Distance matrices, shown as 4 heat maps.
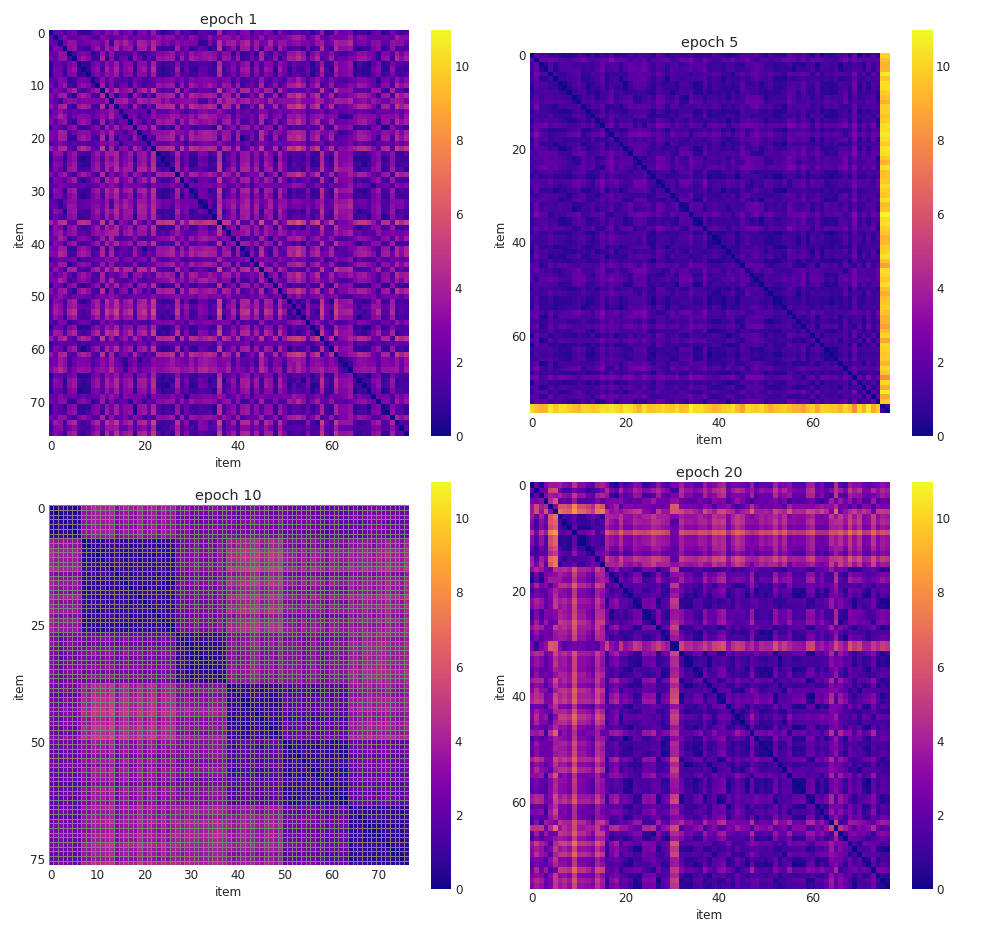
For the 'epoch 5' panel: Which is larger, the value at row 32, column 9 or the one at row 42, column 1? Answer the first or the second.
the second
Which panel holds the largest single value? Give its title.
epoch 5
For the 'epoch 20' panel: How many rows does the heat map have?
77
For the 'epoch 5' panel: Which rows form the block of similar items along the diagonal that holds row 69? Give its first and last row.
0 to 74
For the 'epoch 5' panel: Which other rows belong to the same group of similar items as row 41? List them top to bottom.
0, 1, 2, 3, 4, 5, 6, 7, 8, 9, 10, 11, 12, 13, 14, 15, 16, 17, 18, 19, 20, 21, 22, 23, 24, 25, 26, 27, 28, 29, 30, 31, 32, 33, 34, 35, 36, 37, 38, 39, 40, 42, 43, 44, 45, 46, 47, 48, 49, 50, 51, 52, 53, 54, 55, 56, 57, 58, 59, 60, 61, 62, 63, 64, 65, 66, 67, 68, 69, 70, 71, 72, 73, 74
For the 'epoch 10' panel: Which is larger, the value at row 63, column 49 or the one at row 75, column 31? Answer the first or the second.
the second
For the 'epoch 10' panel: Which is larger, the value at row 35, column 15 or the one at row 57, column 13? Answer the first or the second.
the second
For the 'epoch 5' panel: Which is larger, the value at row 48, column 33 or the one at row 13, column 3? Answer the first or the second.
the first
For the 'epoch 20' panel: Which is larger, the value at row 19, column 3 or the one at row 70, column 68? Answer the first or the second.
the first
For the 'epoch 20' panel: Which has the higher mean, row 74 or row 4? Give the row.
4
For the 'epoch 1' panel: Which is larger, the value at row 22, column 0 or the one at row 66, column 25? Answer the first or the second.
the first
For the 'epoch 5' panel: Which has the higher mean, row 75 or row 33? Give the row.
75
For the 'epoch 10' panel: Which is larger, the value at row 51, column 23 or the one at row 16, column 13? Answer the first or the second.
the first
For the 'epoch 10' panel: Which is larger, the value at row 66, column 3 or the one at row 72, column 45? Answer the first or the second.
the second
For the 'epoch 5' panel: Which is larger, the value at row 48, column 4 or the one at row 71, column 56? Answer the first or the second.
the first
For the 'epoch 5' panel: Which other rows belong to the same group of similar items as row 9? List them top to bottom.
0, 1, 2, 3, 4, 5, 6, 7, 8, 10, 11, 12, 13, 14, 15, 16, 17, 18, 19, 20, 21, 22, 23, 24, 25, 26, 27, 28, 29, 30, 31, 32, 33, 34, 35, 36, 37, 38, 39, 40, 41, 42, 43, 44, 45, 46, 47, 48, 49, 50, 51, 52, 53, 54, 55, 56, 57, 58, 59, 60, 61, 62, 63, 64, 65, 66, 67, 68, 69, 70, 71, 72, 73, 74
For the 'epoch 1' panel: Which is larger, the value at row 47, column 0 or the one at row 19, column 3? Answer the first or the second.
the second
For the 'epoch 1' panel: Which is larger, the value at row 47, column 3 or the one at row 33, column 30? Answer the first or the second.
the first
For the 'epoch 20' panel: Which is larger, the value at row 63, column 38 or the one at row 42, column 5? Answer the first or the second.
the second
